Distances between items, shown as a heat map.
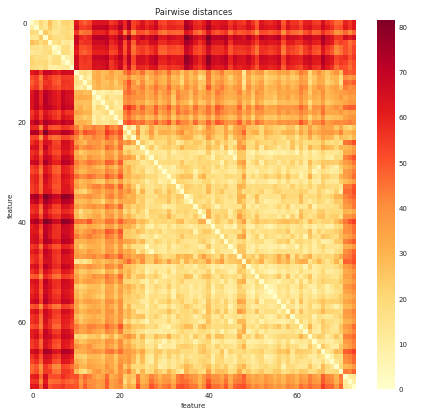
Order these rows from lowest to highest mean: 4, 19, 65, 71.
65, 19, 71, 4
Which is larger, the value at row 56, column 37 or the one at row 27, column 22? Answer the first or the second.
the second
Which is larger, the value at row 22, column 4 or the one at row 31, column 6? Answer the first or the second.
the first
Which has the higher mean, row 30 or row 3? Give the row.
3
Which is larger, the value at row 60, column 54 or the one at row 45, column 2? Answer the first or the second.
the second
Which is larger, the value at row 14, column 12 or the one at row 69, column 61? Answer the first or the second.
the first
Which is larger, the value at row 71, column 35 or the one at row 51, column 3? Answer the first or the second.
the second
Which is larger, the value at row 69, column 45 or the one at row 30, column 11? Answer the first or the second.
the second
